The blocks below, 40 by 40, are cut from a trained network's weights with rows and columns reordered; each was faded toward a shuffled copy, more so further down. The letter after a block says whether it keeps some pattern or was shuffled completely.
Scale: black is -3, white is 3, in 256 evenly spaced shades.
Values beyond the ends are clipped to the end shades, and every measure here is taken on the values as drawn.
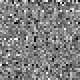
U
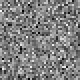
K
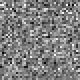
U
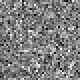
K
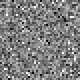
K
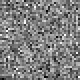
K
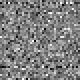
U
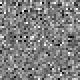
U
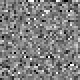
U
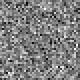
K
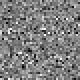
U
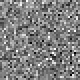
K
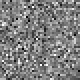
K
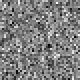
K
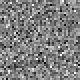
K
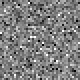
K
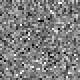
K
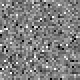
K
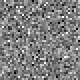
K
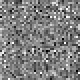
U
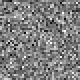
K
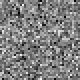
K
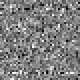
U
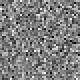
U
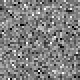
K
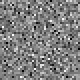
K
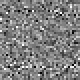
U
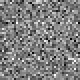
U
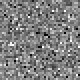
K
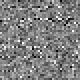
U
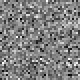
U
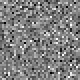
K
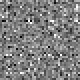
U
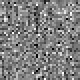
U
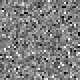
K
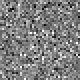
K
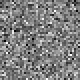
K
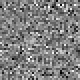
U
